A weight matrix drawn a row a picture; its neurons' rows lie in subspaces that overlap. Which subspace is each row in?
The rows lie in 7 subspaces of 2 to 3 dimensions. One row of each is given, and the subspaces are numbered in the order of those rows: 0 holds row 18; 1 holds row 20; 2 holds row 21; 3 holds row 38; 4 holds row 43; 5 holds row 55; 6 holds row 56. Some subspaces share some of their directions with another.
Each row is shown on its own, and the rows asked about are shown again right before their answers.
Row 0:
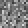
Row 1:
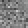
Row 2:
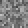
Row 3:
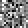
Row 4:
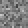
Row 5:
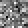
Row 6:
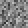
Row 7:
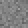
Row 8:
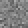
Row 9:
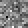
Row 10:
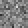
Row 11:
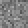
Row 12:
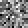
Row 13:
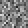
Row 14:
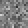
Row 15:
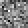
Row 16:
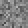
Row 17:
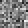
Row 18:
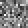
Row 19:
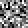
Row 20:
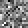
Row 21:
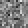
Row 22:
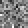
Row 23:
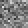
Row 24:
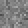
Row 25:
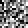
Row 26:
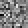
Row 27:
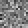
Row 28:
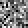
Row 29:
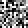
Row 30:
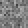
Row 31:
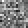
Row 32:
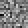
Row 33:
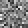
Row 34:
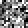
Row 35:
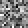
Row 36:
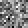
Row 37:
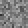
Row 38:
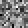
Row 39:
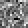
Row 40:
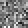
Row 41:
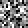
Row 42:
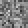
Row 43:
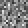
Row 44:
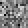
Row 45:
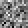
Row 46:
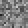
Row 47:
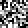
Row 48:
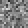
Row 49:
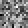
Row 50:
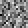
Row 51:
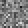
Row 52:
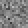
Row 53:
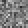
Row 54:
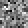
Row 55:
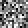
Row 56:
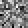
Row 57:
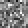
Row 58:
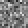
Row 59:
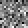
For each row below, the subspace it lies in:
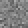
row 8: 1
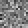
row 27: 1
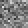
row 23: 2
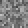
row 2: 3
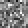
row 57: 2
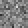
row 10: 6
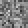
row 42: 2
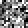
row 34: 3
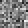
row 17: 3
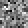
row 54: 0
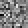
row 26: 3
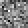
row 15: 2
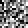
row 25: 6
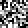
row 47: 5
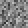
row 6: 4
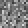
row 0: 4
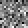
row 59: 1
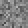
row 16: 1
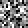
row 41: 5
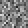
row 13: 4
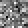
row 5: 0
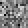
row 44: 0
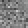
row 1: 1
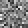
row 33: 1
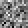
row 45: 1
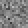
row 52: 5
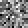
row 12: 0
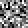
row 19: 5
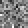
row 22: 6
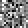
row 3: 5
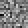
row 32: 3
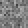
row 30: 0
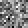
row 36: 0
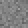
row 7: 1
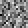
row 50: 4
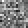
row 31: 1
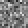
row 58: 2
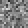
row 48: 0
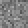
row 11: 2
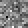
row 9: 0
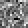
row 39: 2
